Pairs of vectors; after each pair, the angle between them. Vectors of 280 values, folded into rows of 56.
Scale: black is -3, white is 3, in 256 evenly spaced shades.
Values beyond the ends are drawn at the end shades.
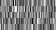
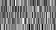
partly opposed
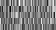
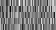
nearly parallel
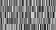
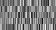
partly opposed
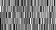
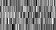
orthogonal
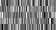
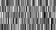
nearly parallel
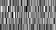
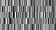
partly opposed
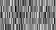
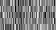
nearly parallel
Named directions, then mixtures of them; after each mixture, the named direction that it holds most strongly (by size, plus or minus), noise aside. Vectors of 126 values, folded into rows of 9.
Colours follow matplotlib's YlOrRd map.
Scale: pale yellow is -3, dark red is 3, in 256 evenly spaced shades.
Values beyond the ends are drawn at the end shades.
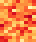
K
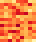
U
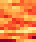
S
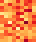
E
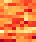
S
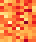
E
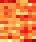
U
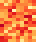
K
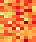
E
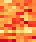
S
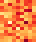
E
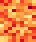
K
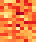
E
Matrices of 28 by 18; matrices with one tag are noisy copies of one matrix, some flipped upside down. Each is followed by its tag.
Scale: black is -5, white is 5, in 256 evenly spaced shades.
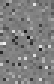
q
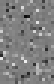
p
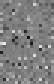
q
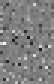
q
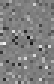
q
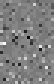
q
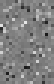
p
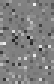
q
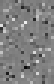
p
